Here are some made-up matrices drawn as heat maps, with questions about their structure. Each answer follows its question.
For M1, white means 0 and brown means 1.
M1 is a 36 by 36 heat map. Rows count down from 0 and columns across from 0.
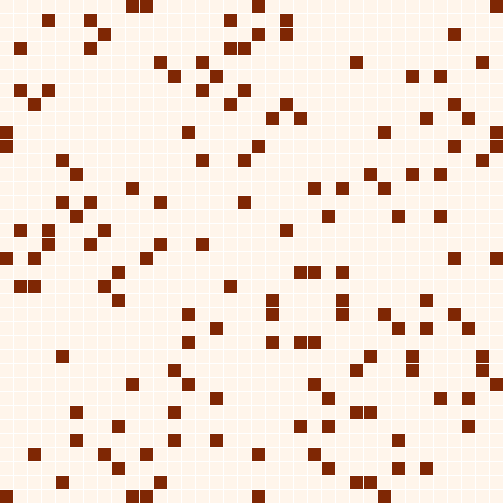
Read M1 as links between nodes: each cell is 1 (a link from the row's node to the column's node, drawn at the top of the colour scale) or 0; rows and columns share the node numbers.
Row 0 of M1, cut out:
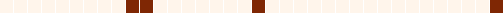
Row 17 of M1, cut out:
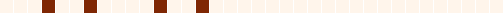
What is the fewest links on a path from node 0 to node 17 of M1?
6
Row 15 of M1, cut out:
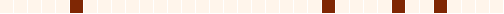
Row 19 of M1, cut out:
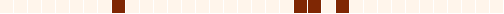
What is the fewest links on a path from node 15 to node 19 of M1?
4
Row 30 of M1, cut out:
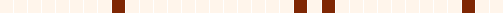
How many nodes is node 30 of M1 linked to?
4
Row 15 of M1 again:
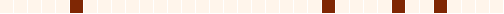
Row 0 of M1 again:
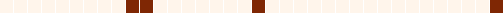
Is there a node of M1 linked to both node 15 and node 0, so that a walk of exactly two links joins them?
no
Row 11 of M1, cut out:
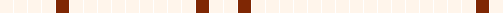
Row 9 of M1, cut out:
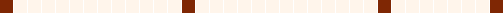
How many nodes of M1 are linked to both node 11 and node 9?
0
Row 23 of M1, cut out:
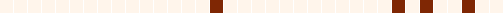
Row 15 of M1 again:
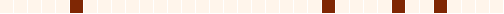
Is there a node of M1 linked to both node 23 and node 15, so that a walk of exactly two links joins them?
yes
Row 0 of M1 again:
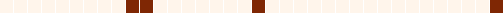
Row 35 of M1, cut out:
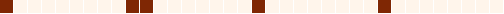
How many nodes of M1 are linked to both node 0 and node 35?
3
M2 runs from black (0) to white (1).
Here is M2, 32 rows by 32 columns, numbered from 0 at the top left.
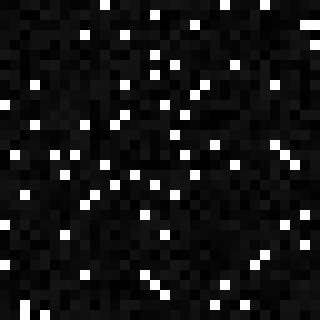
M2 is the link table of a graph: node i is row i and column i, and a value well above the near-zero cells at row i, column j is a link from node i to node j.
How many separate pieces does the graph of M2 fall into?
1
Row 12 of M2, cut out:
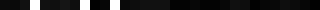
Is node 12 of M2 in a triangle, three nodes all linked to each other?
yes
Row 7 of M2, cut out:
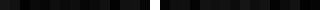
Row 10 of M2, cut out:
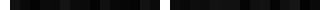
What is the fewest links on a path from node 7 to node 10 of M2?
5
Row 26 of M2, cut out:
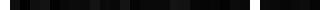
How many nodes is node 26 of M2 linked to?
2
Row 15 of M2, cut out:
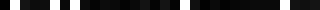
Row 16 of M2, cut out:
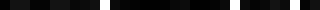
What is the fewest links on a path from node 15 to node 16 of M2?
5
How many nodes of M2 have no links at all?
0
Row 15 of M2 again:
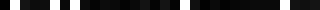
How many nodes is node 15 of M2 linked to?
5
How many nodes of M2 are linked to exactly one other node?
10
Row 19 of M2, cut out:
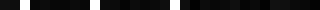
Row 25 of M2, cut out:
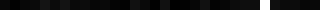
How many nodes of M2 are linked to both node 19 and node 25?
0
